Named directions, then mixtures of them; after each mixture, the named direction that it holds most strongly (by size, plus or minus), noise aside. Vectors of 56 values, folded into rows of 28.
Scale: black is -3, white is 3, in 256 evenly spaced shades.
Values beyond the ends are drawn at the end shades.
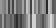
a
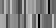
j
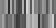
a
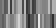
j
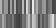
a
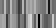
j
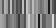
j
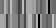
j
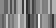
j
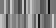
j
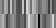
j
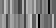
j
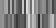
a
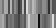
j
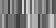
a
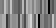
j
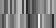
j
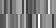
j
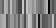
j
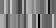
j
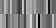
j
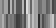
a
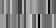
j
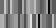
j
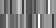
j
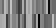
j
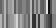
a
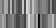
j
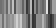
a
